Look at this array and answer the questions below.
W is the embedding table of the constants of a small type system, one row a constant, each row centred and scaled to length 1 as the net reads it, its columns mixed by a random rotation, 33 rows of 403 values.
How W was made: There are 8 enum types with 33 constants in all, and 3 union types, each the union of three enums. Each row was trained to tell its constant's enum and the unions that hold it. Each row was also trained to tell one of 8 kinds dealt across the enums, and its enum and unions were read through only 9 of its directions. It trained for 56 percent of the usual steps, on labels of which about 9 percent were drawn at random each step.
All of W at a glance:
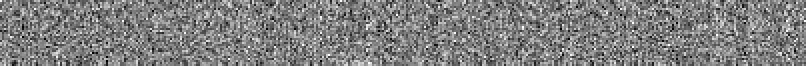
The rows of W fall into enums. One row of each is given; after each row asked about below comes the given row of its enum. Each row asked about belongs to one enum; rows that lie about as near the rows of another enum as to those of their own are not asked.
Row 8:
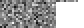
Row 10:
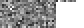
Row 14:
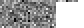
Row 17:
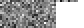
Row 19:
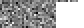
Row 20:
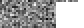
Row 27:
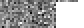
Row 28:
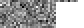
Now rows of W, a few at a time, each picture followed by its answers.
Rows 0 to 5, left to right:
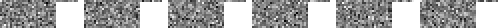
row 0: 19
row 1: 19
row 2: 8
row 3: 27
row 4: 10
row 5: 17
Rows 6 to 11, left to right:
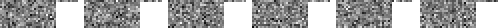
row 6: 17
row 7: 17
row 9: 8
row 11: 27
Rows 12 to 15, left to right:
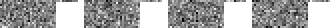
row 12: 14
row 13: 14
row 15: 27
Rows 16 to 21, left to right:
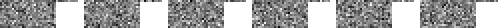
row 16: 20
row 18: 8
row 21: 28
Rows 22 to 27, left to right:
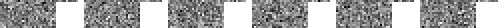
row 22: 10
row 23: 27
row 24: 14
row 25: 14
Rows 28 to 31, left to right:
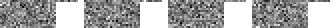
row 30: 28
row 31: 28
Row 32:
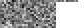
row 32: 28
